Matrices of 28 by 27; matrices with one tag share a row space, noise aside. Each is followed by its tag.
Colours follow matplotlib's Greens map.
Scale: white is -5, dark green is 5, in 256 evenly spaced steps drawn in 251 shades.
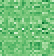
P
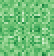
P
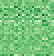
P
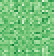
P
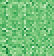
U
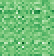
P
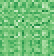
P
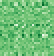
P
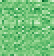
P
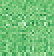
U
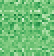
P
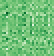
U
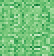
P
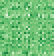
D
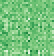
D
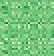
D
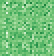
U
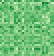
P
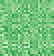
D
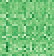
U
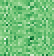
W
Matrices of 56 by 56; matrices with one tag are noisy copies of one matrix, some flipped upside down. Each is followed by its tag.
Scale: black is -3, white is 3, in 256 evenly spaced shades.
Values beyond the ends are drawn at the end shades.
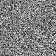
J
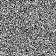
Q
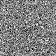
Q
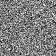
J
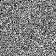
J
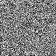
Q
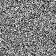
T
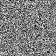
Q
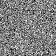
T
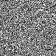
J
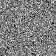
T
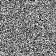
Q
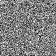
Q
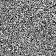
J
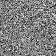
J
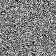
T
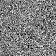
J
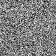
T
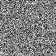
Q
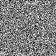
Q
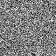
T
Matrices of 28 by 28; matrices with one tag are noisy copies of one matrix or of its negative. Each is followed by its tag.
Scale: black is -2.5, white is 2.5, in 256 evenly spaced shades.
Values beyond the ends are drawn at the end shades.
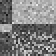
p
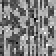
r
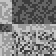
p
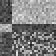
p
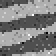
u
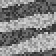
u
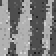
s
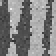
s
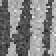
s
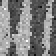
s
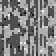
r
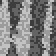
s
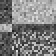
p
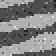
u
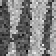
s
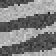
u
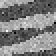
u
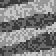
u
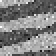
u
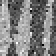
s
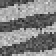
u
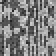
r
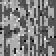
r
